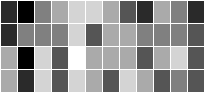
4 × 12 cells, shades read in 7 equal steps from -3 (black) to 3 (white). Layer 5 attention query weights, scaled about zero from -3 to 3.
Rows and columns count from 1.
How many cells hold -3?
2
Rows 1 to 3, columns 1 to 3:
-2 -3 0 / -2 0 0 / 1 -3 2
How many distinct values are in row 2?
5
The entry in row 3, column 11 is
2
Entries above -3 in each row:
11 12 11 12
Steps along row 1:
down up up up same down down down up down down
